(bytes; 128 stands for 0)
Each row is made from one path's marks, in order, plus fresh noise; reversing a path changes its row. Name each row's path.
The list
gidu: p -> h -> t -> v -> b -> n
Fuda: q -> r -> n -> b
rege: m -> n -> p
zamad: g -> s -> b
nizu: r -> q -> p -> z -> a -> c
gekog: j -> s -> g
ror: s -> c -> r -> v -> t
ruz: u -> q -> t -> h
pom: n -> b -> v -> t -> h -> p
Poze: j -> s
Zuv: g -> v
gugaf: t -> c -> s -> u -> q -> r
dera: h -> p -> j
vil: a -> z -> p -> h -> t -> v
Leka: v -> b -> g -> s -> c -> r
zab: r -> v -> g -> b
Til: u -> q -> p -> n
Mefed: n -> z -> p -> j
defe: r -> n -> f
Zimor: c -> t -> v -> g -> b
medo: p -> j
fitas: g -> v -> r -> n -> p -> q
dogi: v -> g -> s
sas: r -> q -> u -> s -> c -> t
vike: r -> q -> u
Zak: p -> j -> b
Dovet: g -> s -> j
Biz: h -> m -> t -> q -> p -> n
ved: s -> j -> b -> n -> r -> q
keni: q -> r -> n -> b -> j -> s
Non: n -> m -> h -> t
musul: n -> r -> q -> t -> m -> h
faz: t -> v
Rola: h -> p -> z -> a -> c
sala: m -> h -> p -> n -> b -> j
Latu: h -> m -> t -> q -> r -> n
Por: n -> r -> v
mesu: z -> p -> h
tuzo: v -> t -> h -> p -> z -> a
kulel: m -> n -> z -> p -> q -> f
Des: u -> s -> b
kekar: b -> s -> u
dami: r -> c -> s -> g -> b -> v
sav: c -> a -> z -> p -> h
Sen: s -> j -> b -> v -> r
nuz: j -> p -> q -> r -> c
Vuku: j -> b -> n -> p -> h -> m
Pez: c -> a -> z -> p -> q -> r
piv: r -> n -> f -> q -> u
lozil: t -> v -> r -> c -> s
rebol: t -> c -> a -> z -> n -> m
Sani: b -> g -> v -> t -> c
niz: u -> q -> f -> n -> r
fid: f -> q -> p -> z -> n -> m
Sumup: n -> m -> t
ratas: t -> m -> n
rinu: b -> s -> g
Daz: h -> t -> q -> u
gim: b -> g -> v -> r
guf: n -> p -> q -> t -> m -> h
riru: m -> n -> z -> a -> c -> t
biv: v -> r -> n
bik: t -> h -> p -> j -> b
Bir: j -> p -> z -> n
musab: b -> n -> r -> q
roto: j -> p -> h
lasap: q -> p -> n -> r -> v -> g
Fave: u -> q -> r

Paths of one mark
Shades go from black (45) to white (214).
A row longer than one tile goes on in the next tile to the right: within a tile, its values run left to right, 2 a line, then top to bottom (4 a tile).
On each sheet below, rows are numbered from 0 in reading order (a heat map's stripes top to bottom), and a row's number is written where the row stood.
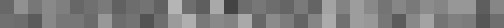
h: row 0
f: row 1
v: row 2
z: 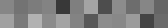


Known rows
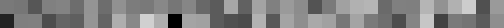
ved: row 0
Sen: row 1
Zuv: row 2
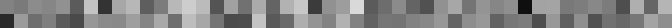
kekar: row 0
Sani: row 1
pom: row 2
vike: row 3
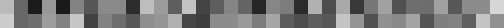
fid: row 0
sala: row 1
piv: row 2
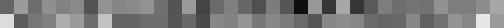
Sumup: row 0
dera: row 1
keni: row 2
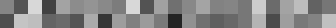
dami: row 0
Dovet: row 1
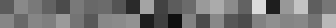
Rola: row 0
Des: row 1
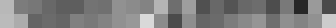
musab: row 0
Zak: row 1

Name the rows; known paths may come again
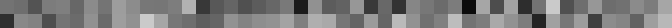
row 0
ved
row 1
Vuku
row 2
Bir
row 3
niz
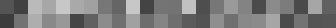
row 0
gugaf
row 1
gidu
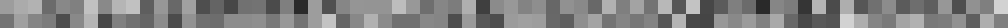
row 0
Zuv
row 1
Zak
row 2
faz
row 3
biv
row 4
sala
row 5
defe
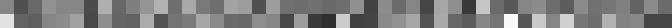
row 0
musul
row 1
tuzo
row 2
guf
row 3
riru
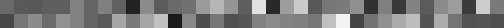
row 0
nuz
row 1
Des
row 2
kulel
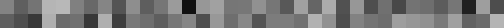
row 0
Daz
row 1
vike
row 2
medo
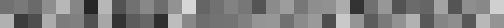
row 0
Latu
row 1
pom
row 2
piv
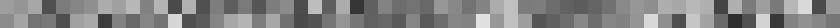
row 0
fitas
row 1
rege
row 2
keni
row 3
musab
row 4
Leka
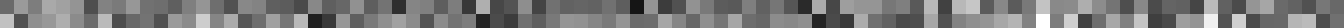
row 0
ratas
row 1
vil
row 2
mesu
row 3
roto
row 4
Rola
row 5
rinu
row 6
rebol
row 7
Pez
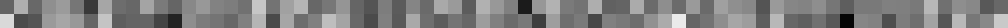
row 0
Non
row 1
Dovet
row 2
lasap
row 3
Fave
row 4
Sumup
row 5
gekog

